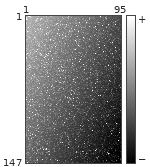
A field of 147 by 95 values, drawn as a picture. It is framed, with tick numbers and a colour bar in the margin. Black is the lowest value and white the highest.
The ninth with the highest average is the top left. No regular stripes run through it. On average the colour sits 40% of the way up the scale. The bottom right is the ninth with the lowest average. No row or column stands out. The field climbs toward the top left. The halves do not mirror each other.
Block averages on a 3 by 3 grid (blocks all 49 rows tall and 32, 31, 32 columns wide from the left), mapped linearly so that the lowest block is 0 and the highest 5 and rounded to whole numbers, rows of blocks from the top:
542 | 431 | 310
